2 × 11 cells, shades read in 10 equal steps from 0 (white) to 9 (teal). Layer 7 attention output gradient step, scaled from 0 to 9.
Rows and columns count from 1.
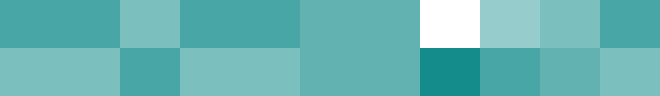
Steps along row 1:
same down up same down same down up up up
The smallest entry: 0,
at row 1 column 8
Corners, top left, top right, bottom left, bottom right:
7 7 5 5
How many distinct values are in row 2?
4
